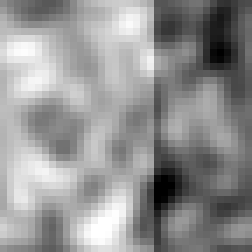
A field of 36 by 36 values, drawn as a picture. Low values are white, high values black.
The right part is higher, past a seam about 60% of the way across. The bottom middle is the roughest part. Overall the values sit about 40% of the way up the scale. The texture is blotchy. No lone cell stands out from its neighbours.
